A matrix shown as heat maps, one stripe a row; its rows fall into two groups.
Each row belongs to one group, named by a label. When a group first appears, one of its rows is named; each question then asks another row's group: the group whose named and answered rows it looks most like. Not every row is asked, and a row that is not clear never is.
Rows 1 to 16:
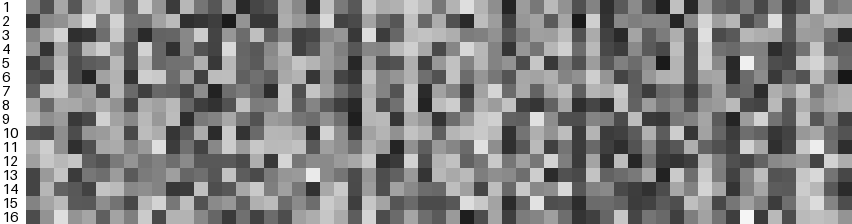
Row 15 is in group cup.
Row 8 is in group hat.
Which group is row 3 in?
cup
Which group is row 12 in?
hat
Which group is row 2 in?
hat
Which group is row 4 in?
cup
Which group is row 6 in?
cup
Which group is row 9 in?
cup
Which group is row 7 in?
hat
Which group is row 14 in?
cup
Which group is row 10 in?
cup
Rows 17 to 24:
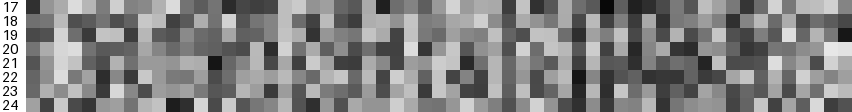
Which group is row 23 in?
hat
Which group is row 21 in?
hat
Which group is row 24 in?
cup
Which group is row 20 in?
hat
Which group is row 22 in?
hat
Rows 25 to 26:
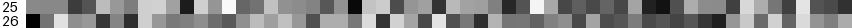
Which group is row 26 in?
hat
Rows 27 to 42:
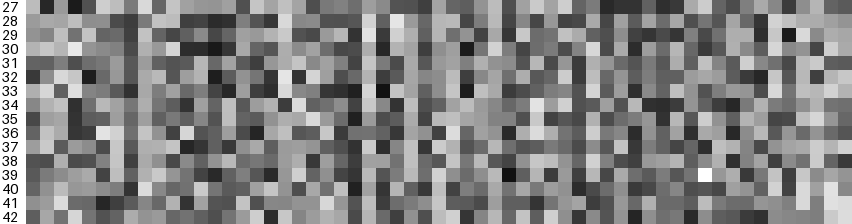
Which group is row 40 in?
hat
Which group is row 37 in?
hat
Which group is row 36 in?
cup
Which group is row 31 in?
cup
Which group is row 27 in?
cup
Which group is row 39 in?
hat
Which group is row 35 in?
cup
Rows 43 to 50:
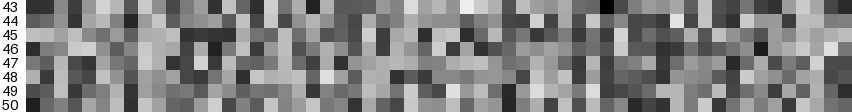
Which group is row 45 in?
hat
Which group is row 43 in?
cup
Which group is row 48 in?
cup
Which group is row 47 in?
cup
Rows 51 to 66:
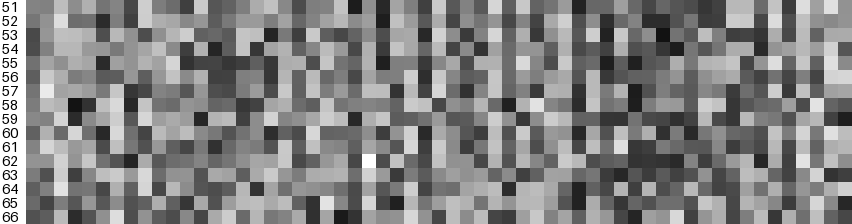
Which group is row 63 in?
cup
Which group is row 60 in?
hat
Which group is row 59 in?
cup
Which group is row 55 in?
hat
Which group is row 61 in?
hat
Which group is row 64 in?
hat
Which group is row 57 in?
hat
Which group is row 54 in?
hat
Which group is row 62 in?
hat
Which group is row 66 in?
cup
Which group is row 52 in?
hat
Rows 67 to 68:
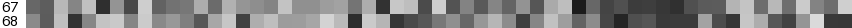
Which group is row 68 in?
cup
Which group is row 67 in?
hat
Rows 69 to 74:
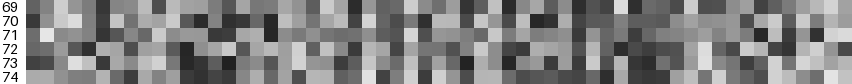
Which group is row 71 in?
hat
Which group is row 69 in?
hat
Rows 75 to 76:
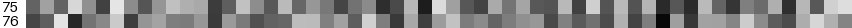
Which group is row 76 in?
cup
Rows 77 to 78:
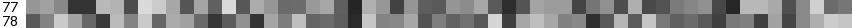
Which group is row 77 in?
cup
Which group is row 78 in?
hat
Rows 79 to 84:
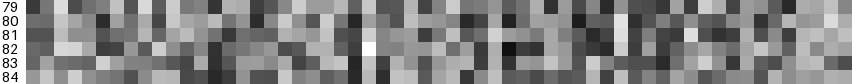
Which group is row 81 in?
hat
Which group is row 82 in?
hat
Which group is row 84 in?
hat
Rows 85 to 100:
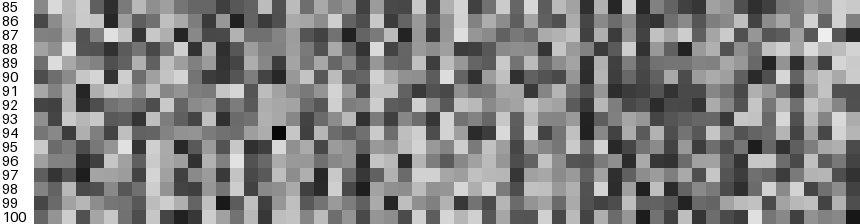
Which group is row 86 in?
hat
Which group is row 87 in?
cup
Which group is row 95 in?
cup
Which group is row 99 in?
hat
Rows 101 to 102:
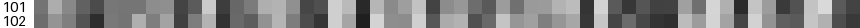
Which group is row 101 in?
cup
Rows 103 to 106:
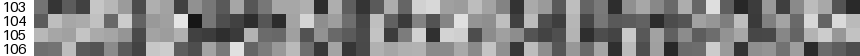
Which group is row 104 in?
hat
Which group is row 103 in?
cup
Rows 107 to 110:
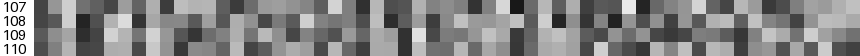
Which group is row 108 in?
cup
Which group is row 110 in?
cup
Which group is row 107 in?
hat
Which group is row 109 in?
cup
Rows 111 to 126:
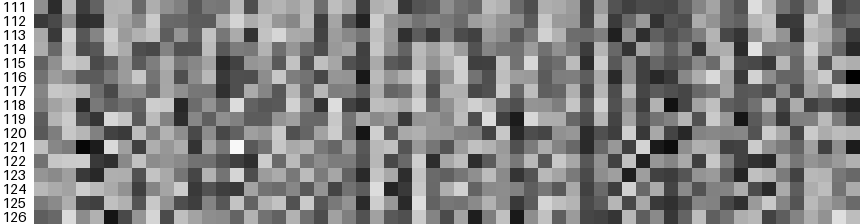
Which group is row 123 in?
cup
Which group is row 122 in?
hat
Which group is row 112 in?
cup
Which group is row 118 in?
cup
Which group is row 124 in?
hat
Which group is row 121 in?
cup
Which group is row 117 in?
hat
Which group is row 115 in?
hat
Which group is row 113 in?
cup
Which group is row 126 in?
hat
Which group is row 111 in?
cup
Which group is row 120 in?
hat
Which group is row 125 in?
cup
